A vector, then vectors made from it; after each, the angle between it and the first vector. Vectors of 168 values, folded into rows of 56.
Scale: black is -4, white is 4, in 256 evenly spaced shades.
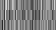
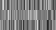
orthogonal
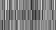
nearly parallel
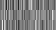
partly opposed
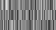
partly aligned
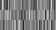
orthogonal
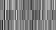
nearly parallel
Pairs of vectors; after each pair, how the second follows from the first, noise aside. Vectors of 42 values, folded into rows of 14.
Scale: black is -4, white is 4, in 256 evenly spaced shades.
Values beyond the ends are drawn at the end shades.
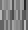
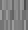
shrunk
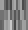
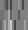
partly zeroed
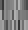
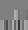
partly zeroed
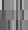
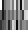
scaled up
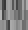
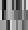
scaled up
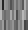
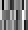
scaled up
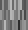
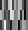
scaled up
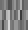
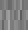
shrunk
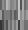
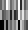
scaled up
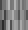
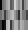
scaled up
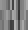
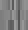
shrunk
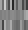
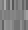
shrunk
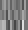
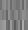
shrunk
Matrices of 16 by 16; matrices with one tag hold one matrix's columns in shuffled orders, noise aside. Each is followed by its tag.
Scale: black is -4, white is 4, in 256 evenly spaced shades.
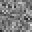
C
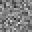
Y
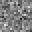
C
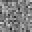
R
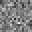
Y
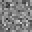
Y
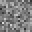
R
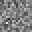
Y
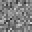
Y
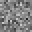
Y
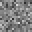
Y
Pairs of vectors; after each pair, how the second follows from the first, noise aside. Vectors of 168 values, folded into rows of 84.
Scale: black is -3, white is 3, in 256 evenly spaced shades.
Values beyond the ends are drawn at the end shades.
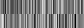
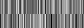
shuffled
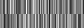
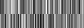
shuffled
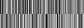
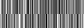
sign-scrambled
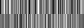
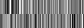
shuffled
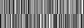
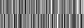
shuffled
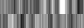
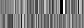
sign-scrambled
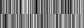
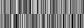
shuffled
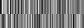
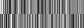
sign-scrambled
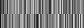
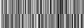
sign-scrambled
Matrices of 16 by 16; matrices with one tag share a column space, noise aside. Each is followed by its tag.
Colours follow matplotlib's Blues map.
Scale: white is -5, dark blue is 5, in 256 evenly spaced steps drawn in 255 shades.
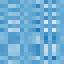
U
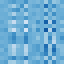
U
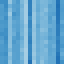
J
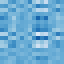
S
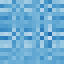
S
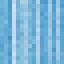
J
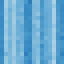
J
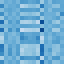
U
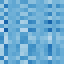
U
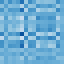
S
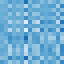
U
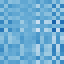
U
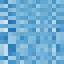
U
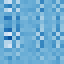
S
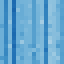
J
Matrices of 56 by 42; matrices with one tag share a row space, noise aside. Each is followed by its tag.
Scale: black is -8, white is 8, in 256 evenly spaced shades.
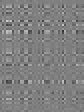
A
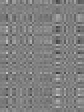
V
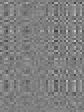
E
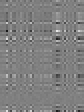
V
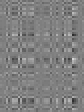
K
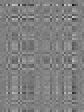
K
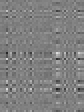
V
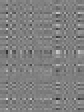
V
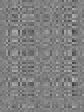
K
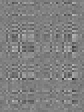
K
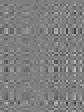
E
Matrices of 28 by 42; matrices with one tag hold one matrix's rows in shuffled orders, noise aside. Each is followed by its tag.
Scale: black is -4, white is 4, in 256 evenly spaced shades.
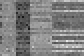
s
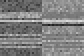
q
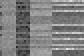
s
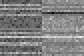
q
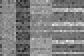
s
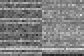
q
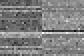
q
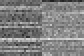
q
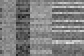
s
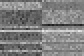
q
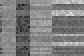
s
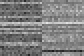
q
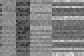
s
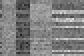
s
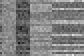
s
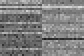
q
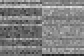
q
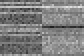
q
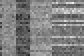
s
